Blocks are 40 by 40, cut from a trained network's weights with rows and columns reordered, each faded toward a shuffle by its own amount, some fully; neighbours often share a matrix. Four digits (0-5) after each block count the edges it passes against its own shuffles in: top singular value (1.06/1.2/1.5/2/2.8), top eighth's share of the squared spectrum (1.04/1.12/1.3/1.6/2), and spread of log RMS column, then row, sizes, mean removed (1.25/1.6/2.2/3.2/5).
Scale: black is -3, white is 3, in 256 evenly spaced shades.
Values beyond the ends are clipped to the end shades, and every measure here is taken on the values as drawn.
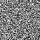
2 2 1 0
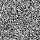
1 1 0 0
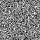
2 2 0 0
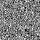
2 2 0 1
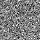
1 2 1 0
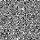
2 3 1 1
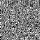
3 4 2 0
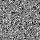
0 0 0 0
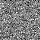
0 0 0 0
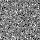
0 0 0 0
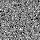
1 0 0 0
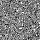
1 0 0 0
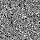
1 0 0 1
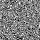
0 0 0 0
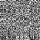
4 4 0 2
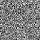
3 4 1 2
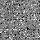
3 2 0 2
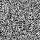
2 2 0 0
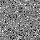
2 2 0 1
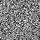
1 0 0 0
